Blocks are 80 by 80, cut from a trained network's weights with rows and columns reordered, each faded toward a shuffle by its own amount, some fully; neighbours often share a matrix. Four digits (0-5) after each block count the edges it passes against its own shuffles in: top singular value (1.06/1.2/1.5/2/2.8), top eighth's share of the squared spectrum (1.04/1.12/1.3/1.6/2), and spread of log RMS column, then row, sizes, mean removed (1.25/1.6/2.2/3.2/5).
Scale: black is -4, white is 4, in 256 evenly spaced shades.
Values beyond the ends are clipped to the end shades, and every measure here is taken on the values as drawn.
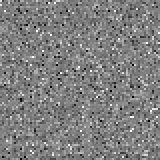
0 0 0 0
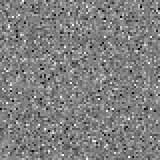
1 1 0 0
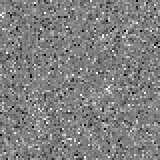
0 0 0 0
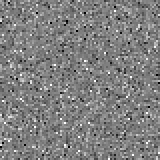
0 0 0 0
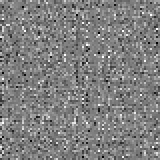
2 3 3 0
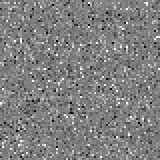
0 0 0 0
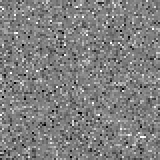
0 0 0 0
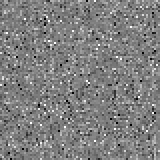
1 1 1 0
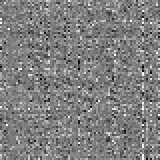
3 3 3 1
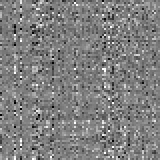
3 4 4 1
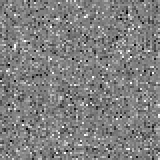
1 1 0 1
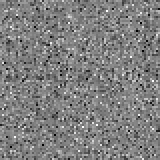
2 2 0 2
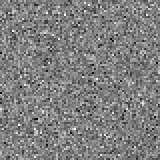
1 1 0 0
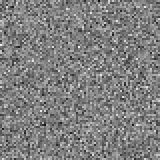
2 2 0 0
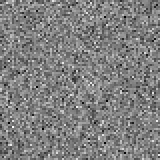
0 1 0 0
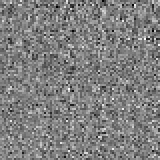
3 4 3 2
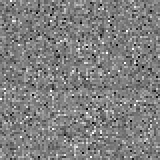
1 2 2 0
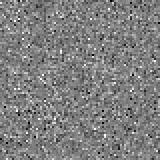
1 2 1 0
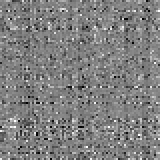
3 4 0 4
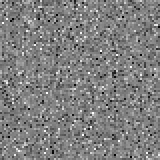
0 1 0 0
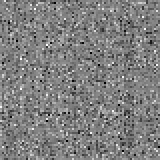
2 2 0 1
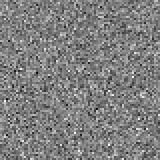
2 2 1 0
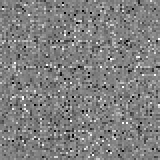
2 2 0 2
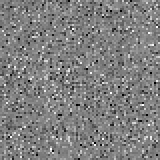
1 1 0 0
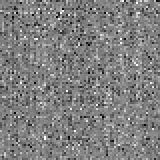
3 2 0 2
